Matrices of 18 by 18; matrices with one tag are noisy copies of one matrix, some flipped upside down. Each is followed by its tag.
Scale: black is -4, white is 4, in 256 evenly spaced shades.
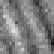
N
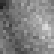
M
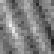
N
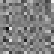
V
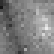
M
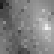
M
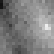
M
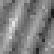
N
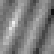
N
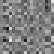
V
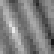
N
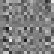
V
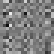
V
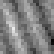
N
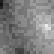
M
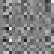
V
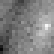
M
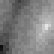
M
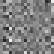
V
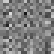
V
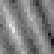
N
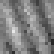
N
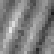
N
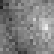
M
